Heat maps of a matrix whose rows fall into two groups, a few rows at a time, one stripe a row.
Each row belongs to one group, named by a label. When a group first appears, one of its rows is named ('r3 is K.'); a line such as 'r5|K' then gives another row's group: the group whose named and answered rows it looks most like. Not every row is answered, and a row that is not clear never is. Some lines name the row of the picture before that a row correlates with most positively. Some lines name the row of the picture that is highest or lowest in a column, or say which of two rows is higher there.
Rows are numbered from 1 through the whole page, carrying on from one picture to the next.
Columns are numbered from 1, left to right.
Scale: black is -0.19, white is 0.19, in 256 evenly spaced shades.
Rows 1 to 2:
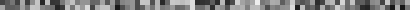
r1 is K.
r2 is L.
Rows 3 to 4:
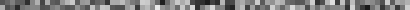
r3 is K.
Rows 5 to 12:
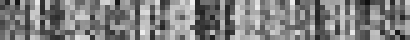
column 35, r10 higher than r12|No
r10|K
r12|L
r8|L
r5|K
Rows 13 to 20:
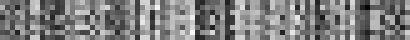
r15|L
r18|L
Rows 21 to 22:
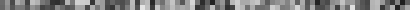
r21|L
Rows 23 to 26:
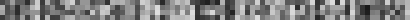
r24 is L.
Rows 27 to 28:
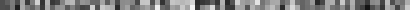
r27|K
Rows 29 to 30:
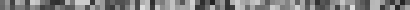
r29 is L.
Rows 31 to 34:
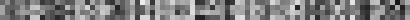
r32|L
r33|L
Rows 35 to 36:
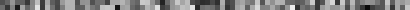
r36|K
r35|K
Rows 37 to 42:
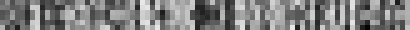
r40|K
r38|L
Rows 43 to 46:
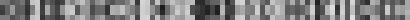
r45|K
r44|K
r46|L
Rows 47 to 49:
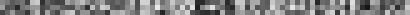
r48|L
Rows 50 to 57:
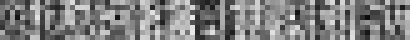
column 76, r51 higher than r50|Yes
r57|L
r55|K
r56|L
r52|K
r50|K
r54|K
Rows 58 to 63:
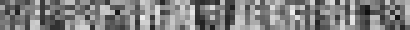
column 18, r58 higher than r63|No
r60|K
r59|L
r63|L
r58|K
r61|L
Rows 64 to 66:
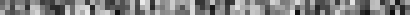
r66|L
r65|L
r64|L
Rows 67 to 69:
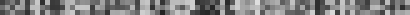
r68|L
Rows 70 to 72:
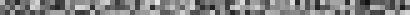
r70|L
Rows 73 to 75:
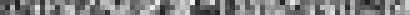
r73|K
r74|K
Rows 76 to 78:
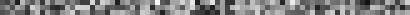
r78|K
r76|K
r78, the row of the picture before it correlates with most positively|75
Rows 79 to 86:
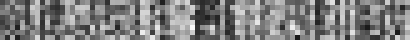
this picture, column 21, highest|84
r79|K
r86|K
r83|K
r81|L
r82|K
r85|L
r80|L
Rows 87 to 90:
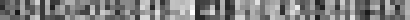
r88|K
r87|K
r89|K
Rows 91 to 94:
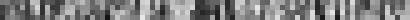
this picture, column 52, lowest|94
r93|K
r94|K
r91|L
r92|K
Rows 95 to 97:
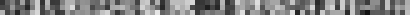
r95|K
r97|L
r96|K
